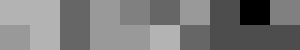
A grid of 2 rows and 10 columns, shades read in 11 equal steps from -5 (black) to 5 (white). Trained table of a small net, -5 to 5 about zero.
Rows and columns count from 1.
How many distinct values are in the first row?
6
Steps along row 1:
same down up down down up down down up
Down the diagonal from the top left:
2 2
